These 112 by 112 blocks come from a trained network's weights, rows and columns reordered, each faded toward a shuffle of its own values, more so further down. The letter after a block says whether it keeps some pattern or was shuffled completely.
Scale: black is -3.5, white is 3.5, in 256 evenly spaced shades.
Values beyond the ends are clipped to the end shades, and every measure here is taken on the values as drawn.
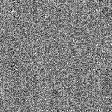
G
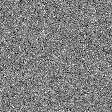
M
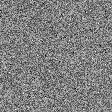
M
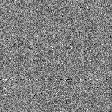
G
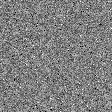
M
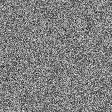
M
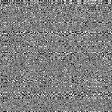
G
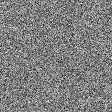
M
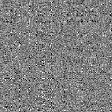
G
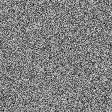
M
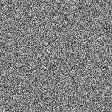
G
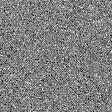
M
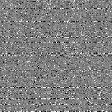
G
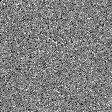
M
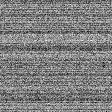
G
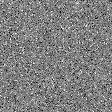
M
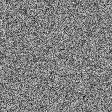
M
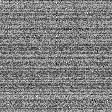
G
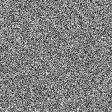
G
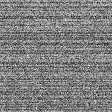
G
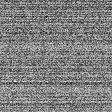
G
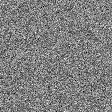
M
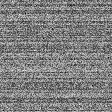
G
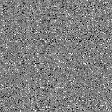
G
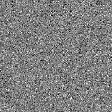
G
